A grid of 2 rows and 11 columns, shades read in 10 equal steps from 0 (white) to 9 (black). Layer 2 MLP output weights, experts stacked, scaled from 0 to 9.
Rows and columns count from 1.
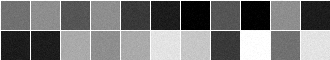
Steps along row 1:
down up down up up up down up down up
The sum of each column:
13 12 9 8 10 9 11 13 9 9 9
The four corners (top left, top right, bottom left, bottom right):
5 8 8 1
